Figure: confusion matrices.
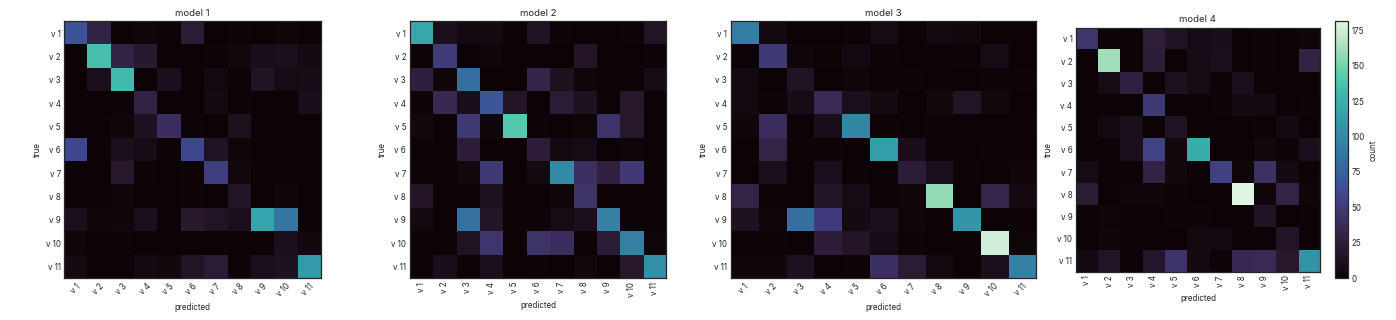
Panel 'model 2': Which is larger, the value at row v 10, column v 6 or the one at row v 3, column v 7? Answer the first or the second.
the first
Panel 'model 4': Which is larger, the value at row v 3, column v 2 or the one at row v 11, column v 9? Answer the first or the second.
the second
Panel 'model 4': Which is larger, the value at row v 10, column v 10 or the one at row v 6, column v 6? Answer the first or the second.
the second
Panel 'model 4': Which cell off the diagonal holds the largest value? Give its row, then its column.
v 6, v 4
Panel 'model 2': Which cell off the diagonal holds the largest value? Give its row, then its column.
v 9, v 3
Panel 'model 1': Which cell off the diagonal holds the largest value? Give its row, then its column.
v 9, v 10
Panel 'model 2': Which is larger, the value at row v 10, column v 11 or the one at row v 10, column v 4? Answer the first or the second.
the second
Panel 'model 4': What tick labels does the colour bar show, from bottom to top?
0, 25, 50, 75, 100, 125, 150, 175
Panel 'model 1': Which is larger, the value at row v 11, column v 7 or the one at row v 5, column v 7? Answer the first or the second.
the first
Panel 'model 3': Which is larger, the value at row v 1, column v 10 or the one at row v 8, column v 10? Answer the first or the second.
the second
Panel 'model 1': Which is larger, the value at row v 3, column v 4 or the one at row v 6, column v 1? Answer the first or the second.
the second
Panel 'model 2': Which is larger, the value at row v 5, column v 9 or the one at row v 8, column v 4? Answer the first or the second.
the first
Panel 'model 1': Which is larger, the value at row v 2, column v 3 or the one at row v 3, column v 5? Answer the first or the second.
the first
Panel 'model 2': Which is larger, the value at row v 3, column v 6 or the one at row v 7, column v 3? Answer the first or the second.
the first
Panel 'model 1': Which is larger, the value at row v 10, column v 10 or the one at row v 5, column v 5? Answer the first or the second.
the second
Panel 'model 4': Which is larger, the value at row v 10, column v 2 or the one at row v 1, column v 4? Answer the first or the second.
the second
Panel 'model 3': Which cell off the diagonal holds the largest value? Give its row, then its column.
v 9, v 3
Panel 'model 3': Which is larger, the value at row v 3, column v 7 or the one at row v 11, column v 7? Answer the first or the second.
the second
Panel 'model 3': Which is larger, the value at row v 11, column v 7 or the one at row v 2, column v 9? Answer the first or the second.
the first
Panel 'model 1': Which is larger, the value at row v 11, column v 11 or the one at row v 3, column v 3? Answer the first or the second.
the second
